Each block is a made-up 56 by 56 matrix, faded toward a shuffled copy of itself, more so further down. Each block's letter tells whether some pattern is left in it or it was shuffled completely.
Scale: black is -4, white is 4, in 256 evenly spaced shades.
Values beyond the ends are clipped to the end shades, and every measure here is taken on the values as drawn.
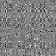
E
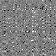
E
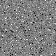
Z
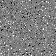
Z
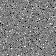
Z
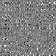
E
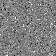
Z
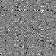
E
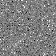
Z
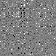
E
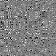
E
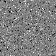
Z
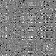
E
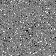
Z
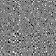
E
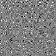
E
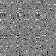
E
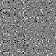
E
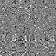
E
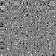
E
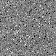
Z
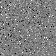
Z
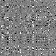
E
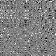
E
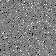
Z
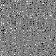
E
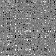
E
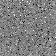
Z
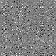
E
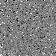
Z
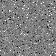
Z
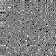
E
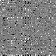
E
